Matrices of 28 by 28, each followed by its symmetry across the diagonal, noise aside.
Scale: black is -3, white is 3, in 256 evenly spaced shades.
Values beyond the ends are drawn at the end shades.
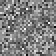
symmetric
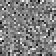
antisymmetric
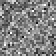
symmetric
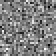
antisymmetric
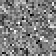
antisymmetric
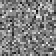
neither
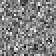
neither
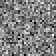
neither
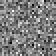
neither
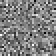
antisymmetric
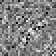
symmetric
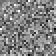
symmetric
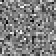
antisymmetric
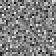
antisymmetric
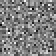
antisymmetric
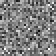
symmetric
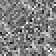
symmetric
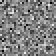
symmetric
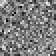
symmetric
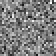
neither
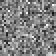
neither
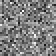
neither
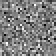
antisymmetric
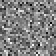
neither
